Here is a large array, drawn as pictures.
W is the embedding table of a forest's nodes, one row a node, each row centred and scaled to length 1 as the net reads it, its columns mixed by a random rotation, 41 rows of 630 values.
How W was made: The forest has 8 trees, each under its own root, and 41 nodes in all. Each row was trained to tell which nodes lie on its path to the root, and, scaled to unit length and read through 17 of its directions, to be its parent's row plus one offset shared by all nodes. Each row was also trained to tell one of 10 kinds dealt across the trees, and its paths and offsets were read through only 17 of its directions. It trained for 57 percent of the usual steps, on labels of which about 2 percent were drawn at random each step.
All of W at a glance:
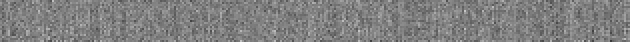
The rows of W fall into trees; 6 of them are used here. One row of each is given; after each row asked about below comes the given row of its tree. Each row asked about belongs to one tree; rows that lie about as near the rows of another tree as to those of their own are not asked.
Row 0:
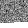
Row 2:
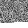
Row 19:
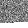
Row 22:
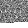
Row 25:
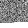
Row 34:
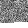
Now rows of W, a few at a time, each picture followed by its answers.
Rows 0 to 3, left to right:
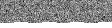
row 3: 2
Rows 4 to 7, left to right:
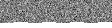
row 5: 25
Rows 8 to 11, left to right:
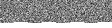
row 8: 19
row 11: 22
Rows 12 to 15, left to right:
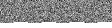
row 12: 22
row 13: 19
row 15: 2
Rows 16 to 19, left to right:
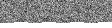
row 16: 19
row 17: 2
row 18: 25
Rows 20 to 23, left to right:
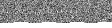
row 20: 19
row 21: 2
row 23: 34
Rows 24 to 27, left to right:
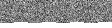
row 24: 34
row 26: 34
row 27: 19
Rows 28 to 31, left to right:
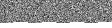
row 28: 19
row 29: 2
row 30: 2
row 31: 2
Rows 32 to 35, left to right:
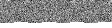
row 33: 19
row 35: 2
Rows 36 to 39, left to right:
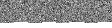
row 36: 25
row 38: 19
